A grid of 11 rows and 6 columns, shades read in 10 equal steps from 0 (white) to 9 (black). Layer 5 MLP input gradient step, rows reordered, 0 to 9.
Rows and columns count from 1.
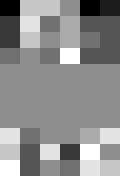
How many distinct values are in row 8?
1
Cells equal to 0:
3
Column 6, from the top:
8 6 6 6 4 4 4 4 1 4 2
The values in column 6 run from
1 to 8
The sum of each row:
34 28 27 26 24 24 24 24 18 20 18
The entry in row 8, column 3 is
4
